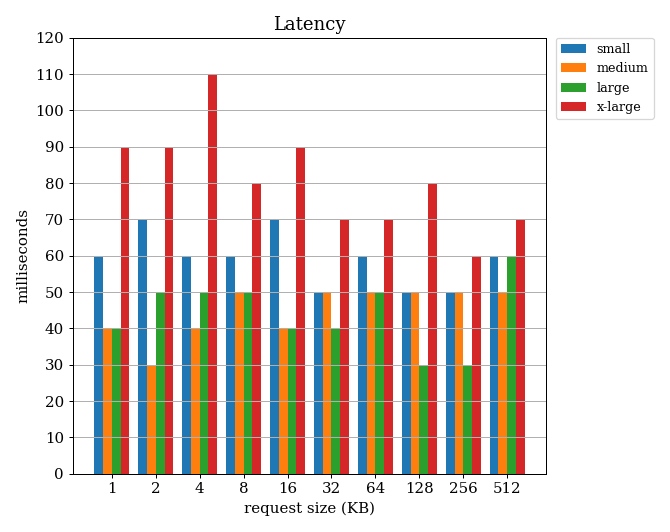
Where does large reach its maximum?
512
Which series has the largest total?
x-large
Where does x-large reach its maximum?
4
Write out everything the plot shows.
Title: Latency
x-axis: request size (KB), ticks 1 2 4 8 16 32 64 128 256 512
y-axis: milliseconds, ticks 0 10 20 30 40 50 60 70 80 90 100 110 120
Legend: small, medium, large, x-large
Values:
small: 60 70 60 60 70 50 60 50 50 60
medium: 40 30 40 50 40 50 50 50 50 50
large: 40 50 50 50 40 40 50 30 30 60
x-large: 90 90 110 80 90 70 70 80 60 70
